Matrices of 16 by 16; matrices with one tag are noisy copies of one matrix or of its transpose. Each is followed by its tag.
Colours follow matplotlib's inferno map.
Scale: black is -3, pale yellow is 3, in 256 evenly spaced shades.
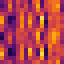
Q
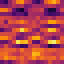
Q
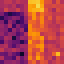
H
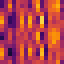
Q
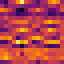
Q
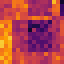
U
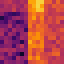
H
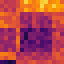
U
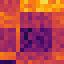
U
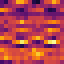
Q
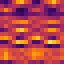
Q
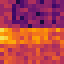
H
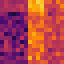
H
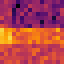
H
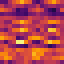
Q
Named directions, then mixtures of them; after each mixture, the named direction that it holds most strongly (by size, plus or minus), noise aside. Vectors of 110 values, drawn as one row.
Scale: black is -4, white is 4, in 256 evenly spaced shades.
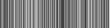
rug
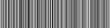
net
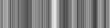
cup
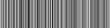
net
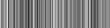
net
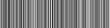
net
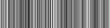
net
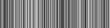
rug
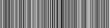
rug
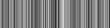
rug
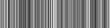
net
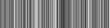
rug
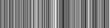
rug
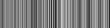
rug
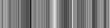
cup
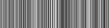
rug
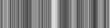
cup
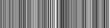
rug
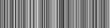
rug
